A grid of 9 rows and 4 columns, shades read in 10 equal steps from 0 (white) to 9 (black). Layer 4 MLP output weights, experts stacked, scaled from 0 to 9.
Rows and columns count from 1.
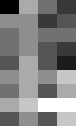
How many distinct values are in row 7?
3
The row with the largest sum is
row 1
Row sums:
24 21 19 22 23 13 17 5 18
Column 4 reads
7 6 5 7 8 2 3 0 2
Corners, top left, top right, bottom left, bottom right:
9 7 6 2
